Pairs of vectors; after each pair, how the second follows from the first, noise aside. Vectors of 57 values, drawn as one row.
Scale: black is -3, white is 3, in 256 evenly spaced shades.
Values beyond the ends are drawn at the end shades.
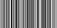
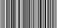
reversed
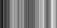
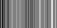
partly zeroed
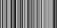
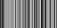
reversed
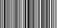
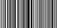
reversed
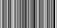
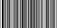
reversed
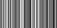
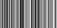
negated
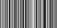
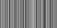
shrunk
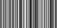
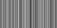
shrunk
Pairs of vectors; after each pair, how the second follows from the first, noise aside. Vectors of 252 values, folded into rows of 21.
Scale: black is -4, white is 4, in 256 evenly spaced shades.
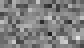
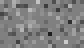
partly zeroed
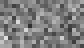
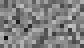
sign-scrambled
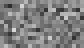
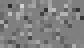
partly zeroed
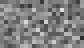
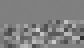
partly zeroed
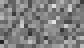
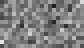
negated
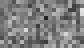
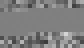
partly zeroed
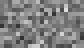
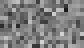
sign-scrambled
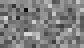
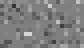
partly zeroed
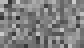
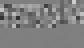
partly zeroed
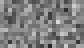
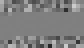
partly zeroed
